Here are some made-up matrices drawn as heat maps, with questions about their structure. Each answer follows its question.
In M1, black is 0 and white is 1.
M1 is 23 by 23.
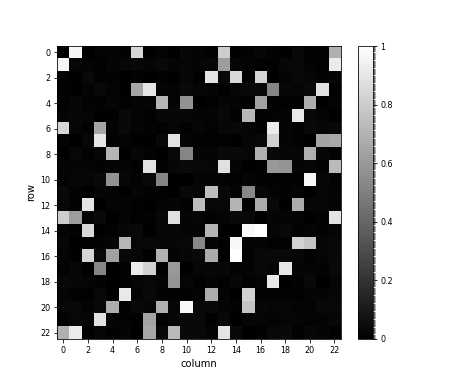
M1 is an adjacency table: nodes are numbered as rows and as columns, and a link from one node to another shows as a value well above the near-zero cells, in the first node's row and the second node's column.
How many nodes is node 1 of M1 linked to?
3
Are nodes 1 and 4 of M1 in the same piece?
no
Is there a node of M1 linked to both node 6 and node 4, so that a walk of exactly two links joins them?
no
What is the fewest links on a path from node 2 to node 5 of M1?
3
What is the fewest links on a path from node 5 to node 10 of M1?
3
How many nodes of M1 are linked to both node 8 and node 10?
2
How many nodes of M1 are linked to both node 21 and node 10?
0
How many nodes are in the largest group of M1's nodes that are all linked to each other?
4
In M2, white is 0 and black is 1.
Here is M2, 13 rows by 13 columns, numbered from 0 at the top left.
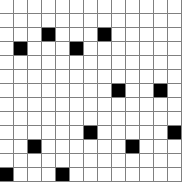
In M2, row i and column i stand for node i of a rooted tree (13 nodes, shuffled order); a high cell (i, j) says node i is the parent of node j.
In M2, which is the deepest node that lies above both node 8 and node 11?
6
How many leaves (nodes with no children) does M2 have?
7
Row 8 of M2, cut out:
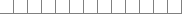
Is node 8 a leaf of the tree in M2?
yes
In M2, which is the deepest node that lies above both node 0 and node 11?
9
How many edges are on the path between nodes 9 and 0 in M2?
2
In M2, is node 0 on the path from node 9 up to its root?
no
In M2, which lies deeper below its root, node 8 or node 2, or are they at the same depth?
node 8
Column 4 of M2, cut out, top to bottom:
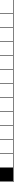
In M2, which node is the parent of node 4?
12
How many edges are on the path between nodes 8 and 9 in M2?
2
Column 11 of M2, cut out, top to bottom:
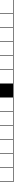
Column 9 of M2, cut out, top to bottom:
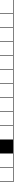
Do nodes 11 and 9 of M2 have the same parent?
no
